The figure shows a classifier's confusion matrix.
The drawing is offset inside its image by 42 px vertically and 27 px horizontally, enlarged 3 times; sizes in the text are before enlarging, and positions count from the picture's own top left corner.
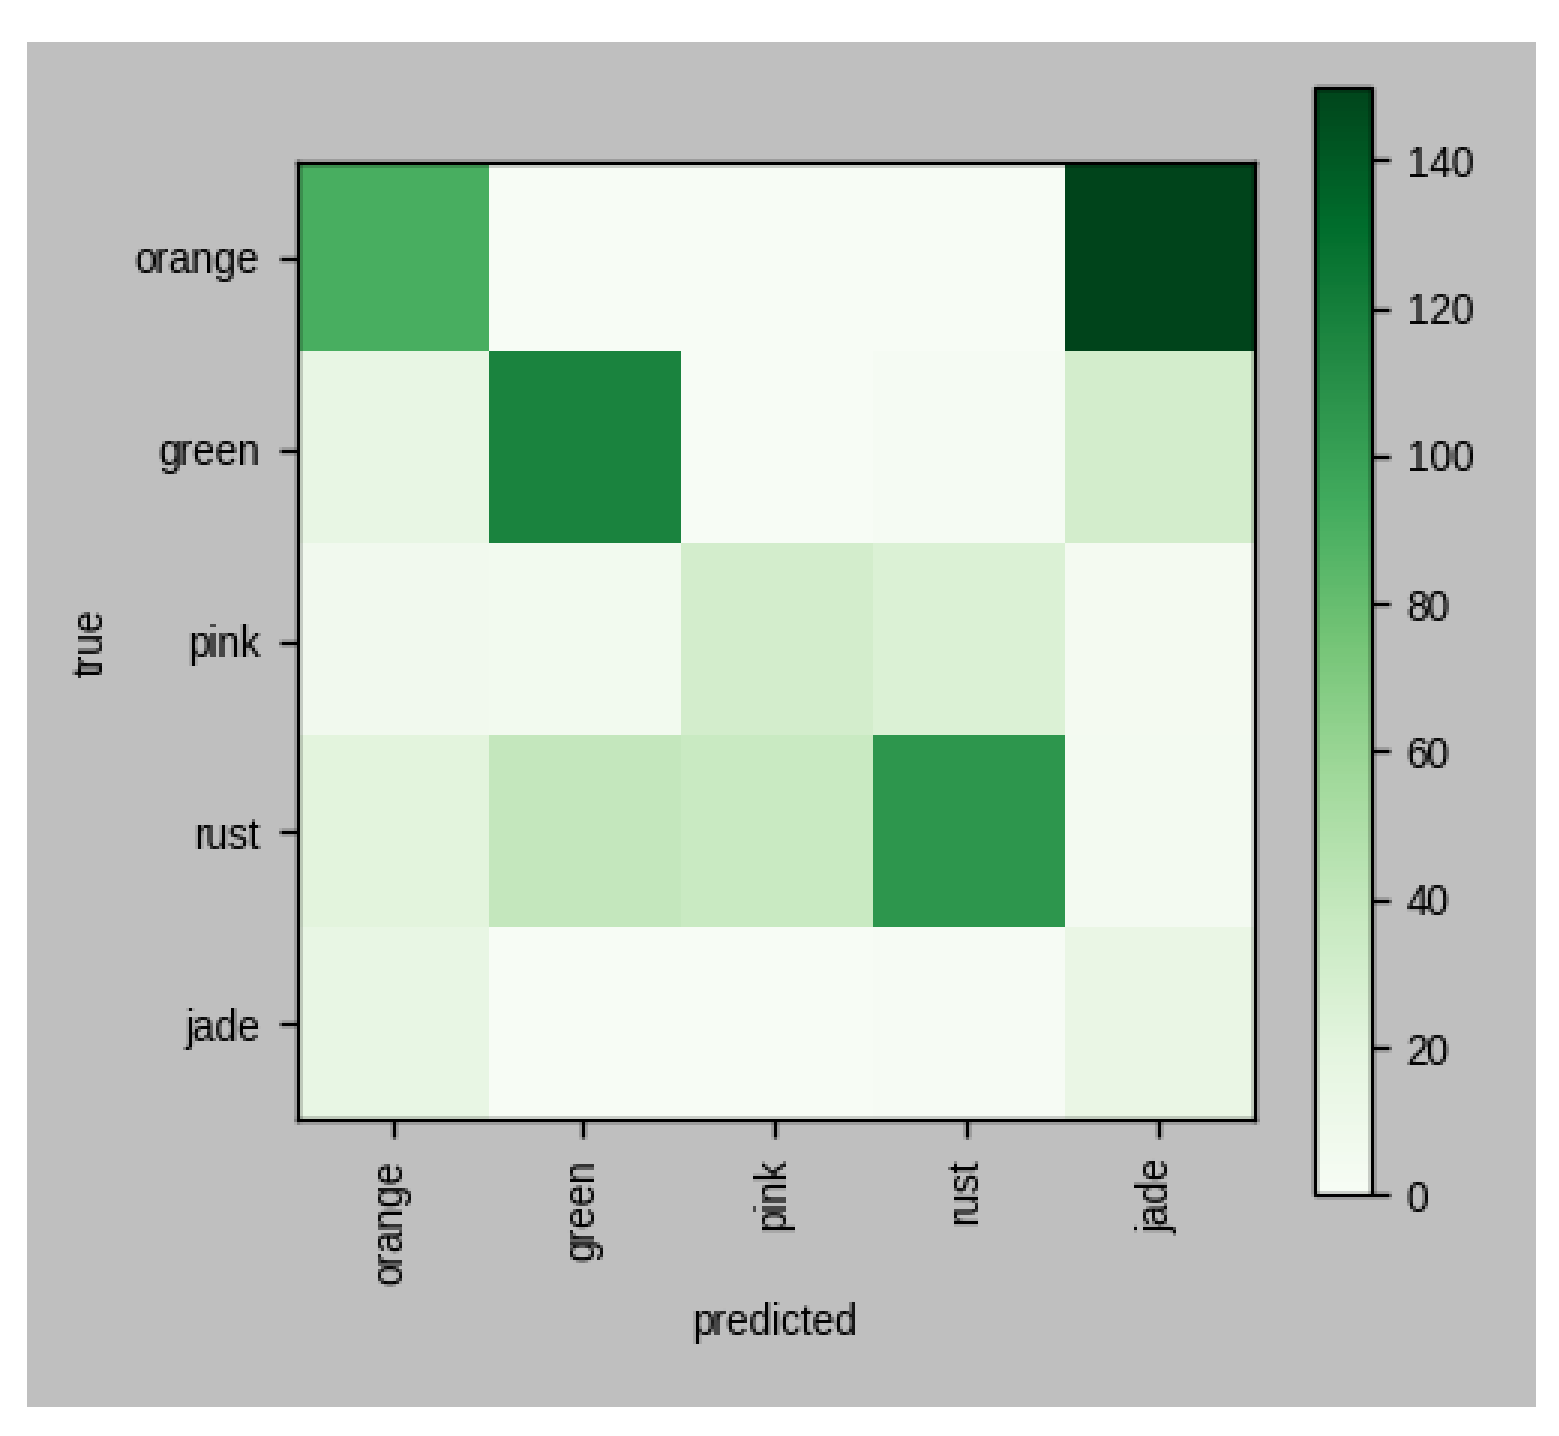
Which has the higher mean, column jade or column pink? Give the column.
jade
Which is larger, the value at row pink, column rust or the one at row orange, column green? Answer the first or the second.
the first
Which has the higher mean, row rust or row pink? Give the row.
rust
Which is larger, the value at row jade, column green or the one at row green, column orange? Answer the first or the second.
the second
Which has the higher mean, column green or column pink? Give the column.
green
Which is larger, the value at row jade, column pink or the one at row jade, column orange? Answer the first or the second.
the second
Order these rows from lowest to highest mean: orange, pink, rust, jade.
jade, pink, rust, orange
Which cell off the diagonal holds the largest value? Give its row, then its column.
orange, jade
